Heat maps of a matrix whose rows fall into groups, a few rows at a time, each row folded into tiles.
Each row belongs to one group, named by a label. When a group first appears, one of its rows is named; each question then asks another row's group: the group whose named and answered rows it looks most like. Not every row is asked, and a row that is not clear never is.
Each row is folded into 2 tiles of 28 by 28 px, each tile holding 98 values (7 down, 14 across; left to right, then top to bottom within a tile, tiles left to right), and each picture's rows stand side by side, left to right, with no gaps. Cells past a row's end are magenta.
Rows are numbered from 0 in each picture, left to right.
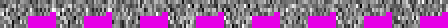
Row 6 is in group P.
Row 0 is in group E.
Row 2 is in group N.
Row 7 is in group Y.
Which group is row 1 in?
E
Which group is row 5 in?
E
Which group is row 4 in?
P
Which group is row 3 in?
P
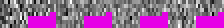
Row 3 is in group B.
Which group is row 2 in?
E
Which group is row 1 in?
Y
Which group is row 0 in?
Y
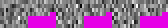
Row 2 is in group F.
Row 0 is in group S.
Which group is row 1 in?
P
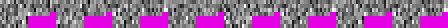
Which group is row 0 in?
P
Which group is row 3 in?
S
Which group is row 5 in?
E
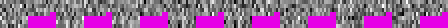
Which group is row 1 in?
B
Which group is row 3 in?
N
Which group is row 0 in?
P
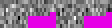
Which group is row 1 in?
S
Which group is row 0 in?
E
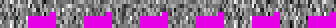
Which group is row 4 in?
B
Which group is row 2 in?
S
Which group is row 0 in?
B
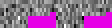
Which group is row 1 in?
F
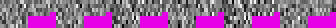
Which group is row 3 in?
N
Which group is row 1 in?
P
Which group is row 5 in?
S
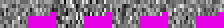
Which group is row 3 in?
E
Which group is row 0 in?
S
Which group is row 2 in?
S
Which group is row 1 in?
Y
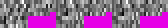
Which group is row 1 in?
Y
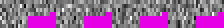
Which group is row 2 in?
S
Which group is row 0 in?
P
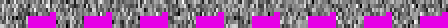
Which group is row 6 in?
P
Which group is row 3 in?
Y
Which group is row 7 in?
P
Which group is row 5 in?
B
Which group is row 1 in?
N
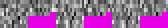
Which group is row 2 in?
B
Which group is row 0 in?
E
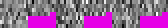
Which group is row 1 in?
Y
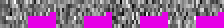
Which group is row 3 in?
B
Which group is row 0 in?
Y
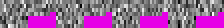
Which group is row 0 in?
F
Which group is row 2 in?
E
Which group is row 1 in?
P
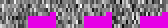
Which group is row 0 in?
F
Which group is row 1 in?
F
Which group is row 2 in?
Y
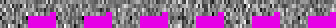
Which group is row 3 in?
B
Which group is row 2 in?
E
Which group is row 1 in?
F
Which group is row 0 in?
F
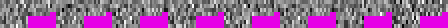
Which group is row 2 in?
S
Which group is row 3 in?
F
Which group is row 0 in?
F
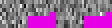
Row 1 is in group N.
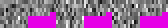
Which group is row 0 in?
S
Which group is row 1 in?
B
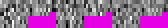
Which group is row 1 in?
N
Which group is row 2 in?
S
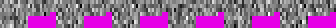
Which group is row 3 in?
S
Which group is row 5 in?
P
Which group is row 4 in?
N
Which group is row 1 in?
P
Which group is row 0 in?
B
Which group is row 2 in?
P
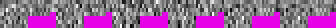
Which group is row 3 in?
N
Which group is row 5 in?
S
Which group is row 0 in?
E
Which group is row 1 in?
P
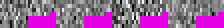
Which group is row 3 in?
B
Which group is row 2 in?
Y
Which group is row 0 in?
N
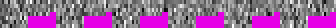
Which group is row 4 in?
B
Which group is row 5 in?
B
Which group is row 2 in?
S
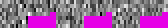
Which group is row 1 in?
B
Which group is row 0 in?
P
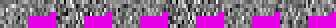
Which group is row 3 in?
Y
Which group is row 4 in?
S
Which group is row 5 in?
N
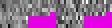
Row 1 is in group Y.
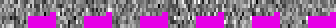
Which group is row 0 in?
B
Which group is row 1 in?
E
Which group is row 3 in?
Y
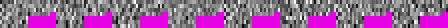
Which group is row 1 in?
N
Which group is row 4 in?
F
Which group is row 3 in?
E
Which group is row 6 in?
F
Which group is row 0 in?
F
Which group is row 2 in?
F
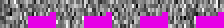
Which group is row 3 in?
F
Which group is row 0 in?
Y
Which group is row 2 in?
P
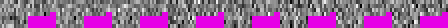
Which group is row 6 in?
P
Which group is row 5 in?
N
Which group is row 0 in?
B
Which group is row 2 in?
E
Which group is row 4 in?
N
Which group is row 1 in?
E
